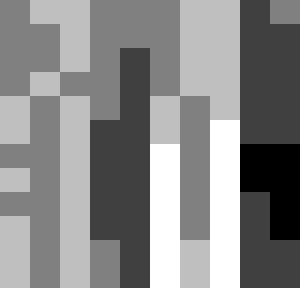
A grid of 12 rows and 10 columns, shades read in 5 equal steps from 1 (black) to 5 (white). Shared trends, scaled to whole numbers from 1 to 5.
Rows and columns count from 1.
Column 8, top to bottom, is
4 4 4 4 4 5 5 5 5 5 5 5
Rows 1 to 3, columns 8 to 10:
4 2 3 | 4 2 2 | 4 2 2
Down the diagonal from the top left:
3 3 4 3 2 4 3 5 2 1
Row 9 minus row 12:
-1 0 0 -1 0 0 -1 0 0 -1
